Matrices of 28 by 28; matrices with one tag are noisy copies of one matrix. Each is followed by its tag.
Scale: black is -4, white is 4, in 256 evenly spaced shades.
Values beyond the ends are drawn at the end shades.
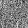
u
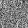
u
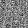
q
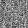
q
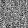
q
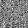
q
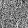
u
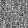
q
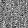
q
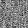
q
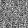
q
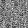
q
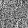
u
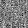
q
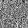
u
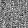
q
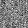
q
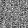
q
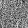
u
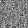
q
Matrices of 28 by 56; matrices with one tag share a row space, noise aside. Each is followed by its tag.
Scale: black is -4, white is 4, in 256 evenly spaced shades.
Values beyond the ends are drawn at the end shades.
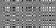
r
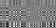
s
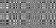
s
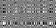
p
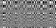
p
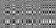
r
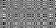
p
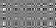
p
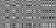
r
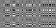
r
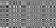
s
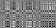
r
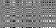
r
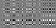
r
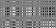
r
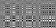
r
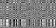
s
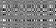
p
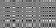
r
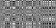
r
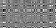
p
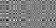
s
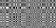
s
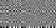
s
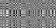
s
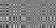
s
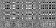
r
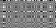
p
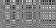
r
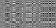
r
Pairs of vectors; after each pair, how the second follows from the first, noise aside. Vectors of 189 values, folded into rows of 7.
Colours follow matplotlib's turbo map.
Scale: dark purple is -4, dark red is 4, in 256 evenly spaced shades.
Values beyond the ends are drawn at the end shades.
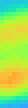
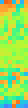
sign-scrambled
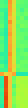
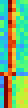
scaled up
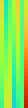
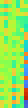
sign-scrambled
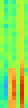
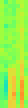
shrunk
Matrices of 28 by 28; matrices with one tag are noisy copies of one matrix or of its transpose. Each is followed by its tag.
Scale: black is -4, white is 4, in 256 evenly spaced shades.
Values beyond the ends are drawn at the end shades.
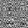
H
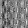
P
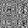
H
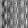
P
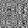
H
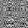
H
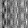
P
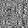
H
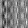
P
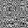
H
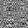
H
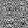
H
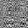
H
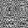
H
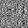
H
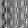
P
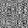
H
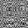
H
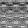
P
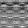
P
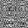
H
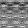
P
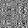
H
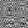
H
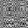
H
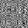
H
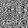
H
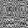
H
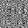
H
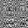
H
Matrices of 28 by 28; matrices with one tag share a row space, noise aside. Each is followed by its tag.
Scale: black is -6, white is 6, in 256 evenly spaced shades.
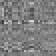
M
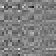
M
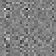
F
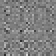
F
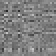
M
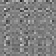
F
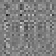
F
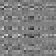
M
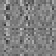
F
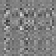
F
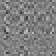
F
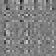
F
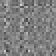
F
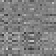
M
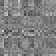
M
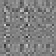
F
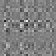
F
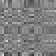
M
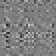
F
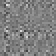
F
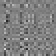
F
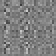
F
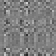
F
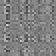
F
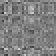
M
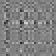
F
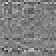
M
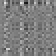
F
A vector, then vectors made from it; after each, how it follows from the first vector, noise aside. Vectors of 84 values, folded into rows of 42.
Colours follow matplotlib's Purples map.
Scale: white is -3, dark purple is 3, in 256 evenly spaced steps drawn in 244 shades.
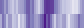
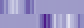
partly zeroed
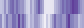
negated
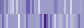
partly zeroed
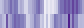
negated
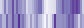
negated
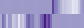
partly zeroed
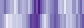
reversed
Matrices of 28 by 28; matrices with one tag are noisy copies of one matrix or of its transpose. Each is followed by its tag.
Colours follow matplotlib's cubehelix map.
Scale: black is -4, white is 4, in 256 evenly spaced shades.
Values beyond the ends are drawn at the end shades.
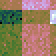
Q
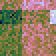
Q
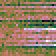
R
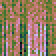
R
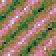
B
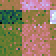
Q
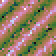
B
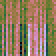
R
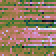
R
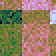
Q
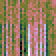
R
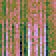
R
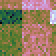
Q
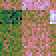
Q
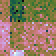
Q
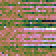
R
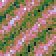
B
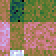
Q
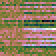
R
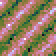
B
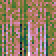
R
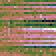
R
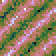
B
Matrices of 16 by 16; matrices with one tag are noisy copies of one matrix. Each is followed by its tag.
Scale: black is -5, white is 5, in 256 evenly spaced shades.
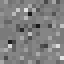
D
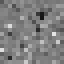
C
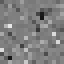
C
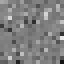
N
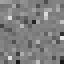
N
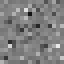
D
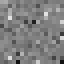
N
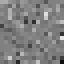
N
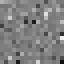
N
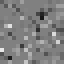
C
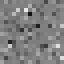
D
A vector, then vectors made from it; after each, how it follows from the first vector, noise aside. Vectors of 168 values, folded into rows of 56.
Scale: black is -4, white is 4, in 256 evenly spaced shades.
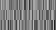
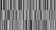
reversed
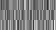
negated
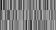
reversed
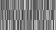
negated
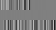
partly zeroed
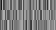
reversed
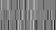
partly zeroed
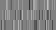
partly zeroed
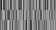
reversed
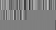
partly zeroed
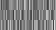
negated
